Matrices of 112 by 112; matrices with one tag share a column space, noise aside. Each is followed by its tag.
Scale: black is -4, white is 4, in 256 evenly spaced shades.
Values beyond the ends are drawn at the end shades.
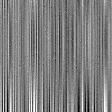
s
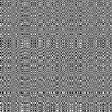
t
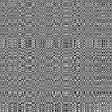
t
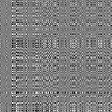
t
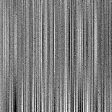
s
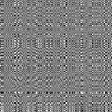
t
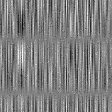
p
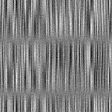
p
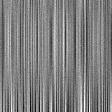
s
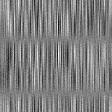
p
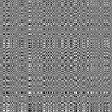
t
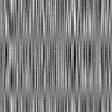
p
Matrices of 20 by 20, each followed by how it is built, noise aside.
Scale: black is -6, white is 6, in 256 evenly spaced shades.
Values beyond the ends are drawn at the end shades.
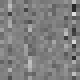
uneven columns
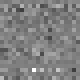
uneven rows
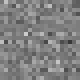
uneven rows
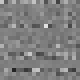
uneven rows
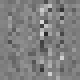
uneven columns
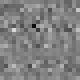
uneven rows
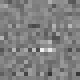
uneven rows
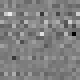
uneven rows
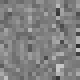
uneven columns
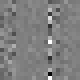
uneven columns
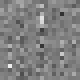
uneven columns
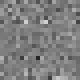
uneven rows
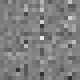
uneven columns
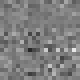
uneven rows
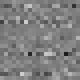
uneven rows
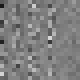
uneven columns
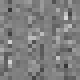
uneven columns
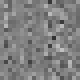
uneven columns
